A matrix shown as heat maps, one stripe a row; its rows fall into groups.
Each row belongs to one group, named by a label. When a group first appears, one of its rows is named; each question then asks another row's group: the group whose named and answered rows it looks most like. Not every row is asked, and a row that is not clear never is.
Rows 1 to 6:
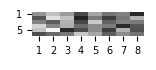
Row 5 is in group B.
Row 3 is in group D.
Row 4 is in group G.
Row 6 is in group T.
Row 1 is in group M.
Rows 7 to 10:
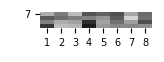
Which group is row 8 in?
T
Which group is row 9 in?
M
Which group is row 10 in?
M
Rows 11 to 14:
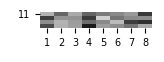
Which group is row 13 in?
G
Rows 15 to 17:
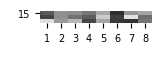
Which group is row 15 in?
T
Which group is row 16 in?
T
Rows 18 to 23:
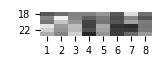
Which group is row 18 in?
T
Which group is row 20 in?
M
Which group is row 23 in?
D
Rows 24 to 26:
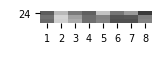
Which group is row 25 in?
M
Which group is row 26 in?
M
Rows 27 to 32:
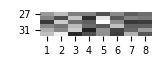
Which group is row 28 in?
D
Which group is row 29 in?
M
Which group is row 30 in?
G
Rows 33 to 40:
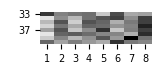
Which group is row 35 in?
G
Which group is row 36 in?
G
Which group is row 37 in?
G
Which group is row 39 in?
G
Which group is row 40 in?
T
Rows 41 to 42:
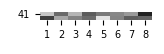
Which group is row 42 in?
M
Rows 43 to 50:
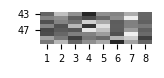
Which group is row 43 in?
M
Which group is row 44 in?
B
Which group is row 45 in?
T
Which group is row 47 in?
T
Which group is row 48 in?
T
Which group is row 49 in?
B
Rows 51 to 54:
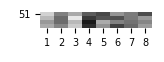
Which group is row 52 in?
D
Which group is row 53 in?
D
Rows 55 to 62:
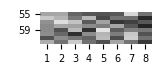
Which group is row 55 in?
B
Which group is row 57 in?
M
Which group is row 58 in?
G
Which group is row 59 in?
D
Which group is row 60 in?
B
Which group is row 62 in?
G
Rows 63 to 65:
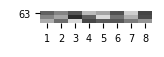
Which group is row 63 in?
T
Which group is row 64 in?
B
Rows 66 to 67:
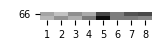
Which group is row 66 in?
G
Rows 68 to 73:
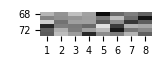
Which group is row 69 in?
G
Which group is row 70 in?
G
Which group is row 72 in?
T
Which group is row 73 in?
M
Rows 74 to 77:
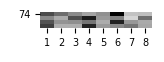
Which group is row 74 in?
T
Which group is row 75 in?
B
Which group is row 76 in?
T
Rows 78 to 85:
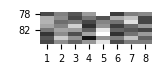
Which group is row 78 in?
T
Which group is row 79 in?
B
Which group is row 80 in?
B
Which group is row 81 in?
D
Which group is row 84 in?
M
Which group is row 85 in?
T
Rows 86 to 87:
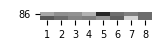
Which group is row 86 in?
G
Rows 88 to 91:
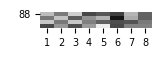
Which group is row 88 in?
D
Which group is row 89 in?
T
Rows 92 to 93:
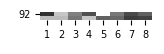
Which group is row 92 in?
M
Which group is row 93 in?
G
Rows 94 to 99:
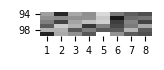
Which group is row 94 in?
D
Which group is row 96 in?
T
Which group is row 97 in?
M
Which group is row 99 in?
M
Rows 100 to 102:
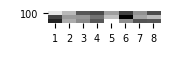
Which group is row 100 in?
B
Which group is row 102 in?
M
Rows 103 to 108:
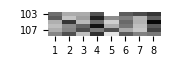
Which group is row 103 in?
M
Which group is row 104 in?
M
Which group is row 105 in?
D
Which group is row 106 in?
B
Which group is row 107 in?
B
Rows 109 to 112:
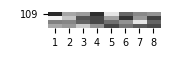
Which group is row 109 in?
M
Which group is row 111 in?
B
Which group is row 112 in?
G
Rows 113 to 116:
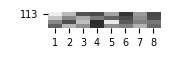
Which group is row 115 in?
D
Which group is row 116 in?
M
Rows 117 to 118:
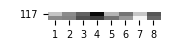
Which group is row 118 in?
B
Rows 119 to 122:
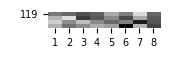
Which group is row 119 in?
B
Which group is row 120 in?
B
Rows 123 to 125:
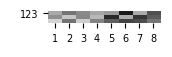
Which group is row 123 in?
T
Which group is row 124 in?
G
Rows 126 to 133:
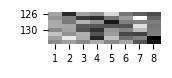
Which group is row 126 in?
D
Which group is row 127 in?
B
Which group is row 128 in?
G
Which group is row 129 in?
B
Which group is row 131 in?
D
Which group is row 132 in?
M
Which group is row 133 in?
G
